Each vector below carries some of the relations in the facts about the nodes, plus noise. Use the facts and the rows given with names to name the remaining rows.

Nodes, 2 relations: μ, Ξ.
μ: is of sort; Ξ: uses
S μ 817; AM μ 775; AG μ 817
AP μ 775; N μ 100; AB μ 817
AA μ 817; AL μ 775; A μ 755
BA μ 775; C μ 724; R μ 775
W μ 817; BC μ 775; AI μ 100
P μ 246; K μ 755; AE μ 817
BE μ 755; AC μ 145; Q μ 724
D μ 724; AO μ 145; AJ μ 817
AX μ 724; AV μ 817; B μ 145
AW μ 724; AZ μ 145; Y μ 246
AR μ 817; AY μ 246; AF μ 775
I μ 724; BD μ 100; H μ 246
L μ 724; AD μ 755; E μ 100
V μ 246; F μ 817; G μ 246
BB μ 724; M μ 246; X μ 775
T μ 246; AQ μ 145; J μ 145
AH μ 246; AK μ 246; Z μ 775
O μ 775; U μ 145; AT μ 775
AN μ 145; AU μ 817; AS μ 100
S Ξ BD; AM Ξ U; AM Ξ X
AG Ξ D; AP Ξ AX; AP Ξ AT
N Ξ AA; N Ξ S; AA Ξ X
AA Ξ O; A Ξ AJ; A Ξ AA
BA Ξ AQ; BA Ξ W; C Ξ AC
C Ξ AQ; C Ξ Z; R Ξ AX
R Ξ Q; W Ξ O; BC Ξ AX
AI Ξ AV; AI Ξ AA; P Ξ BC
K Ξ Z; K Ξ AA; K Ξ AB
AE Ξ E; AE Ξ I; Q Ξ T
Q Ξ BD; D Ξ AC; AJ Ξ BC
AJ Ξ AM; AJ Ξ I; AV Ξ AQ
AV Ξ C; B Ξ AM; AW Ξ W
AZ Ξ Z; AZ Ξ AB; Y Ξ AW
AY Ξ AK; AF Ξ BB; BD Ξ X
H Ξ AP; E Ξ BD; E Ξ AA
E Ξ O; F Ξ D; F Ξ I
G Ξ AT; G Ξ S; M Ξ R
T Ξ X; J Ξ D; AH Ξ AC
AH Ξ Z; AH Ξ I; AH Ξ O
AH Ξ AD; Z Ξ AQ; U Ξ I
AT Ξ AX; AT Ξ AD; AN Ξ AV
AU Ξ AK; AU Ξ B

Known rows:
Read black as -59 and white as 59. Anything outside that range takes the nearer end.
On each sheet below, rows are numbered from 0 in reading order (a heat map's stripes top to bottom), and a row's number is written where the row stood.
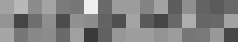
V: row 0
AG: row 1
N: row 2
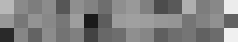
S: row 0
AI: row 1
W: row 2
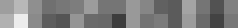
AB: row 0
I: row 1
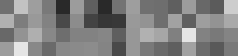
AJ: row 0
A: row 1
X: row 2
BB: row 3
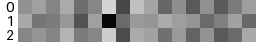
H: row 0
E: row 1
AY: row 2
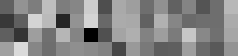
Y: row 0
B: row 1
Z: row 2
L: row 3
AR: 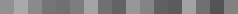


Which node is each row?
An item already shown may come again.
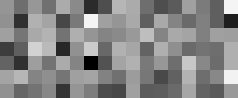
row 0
AV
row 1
AC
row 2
BD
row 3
B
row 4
Z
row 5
Q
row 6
F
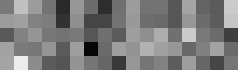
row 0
AJ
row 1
AE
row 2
AL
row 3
E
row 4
I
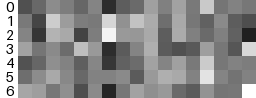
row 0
AF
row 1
AQ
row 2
AC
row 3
C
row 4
AF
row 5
X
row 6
AA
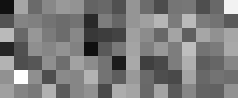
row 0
AW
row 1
O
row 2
K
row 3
BA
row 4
D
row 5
AX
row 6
AH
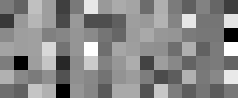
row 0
AO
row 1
AM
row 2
AS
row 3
T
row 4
J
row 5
S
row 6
U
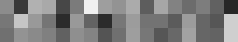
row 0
AC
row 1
AJ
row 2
AU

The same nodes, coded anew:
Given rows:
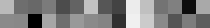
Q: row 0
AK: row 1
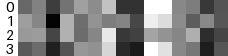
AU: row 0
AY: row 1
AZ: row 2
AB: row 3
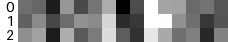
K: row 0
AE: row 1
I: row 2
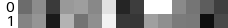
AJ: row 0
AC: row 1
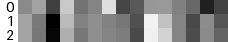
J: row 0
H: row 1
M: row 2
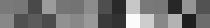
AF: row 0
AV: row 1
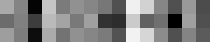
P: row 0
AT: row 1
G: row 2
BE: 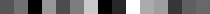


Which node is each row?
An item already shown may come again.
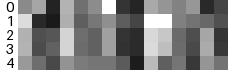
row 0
AO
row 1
T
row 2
AM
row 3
AM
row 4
BA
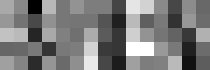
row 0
Y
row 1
BA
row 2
AW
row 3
S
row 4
AQ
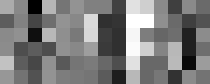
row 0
Y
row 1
AE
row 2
AX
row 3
AV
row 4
C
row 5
BA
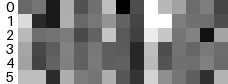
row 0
A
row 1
T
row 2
Q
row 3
Z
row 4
Z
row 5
AW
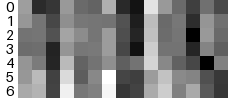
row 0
X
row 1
BA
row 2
R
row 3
AL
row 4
D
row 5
U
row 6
B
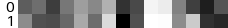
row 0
AG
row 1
AA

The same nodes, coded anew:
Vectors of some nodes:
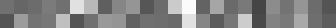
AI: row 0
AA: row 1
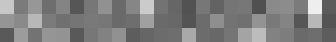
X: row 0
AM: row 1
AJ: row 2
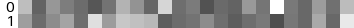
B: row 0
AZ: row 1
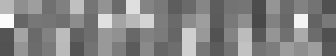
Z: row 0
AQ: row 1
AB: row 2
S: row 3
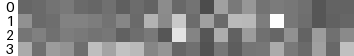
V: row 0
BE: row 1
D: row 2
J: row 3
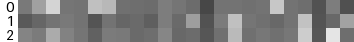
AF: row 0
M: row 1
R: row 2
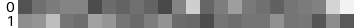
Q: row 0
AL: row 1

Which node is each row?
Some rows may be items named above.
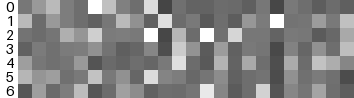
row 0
BA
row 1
B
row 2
K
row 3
AW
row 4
I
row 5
Z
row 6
AA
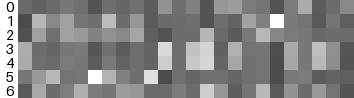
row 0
T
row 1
AU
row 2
AE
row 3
BD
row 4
BD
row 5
BA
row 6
W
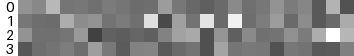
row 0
AM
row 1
A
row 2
AX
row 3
Y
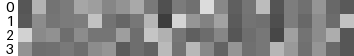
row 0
AV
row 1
C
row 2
O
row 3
AS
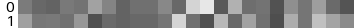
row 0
E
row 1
I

